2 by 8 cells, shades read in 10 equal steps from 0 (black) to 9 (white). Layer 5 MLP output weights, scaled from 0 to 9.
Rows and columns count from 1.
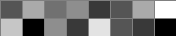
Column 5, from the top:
2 8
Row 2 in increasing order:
0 0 2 2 3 5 7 8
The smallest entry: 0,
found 2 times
